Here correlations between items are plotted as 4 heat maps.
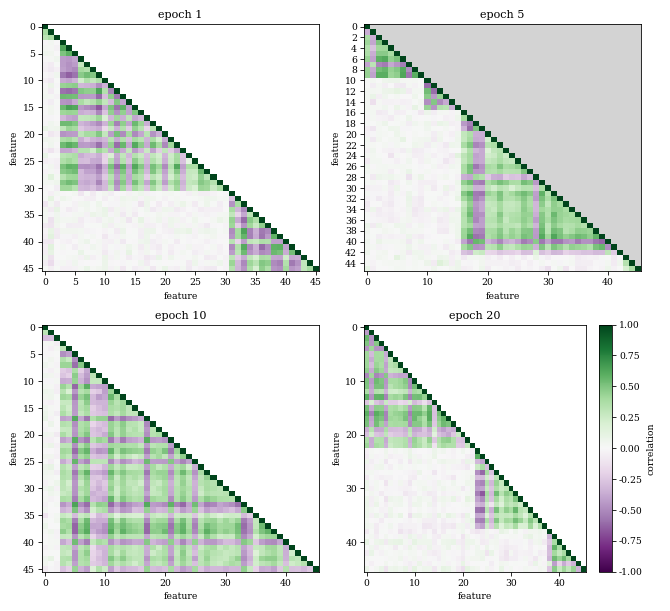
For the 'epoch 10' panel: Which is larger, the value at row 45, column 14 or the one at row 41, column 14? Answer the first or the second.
the second
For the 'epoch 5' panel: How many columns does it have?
46
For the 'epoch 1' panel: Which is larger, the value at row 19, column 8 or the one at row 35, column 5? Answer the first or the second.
the second
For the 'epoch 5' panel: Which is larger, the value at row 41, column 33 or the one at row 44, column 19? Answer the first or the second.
the first
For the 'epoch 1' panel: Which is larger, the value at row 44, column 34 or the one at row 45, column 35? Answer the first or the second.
the first
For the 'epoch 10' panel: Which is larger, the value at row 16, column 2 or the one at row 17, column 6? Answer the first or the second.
the first
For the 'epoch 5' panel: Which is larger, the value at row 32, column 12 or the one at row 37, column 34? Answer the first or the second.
the second
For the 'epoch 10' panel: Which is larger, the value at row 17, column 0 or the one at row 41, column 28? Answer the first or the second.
the second
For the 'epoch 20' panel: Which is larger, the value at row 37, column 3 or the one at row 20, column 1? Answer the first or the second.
the second
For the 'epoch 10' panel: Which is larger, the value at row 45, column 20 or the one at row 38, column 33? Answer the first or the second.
the first
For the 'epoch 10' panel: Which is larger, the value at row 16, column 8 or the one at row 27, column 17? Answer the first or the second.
the first
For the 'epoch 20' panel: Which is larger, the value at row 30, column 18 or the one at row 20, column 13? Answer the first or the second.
the first
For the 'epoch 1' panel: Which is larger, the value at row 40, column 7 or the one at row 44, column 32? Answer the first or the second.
the first
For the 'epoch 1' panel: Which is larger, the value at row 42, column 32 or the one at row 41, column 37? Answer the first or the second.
the first
